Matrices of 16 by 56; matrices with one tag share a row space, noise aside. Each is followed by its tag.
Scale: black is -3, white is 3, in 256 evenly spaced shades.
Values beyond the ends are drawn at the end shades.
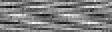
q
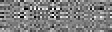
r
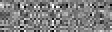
r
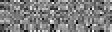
r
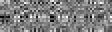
r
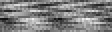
q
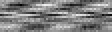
q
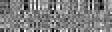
r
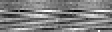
q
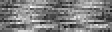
q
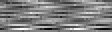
q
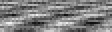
q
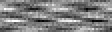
q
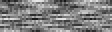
q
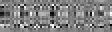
r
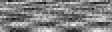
q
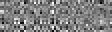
r
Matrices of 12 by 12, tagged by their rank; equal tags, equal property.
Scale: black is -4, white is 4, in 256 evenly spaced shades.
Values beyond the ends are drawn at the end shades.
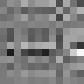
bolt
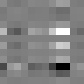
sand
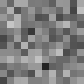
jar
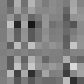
bolt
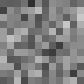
jar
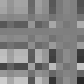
sand
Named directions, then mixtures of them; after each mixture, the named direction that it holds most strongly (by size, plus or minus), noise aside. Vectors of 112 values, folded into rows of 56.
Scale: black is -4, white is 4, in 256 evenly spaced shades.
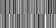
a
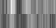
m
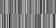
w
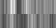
m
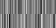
w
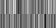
a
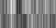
m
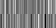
a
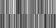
a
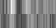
m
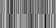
a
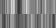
m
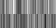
m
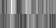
m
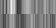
m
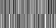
a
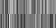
w
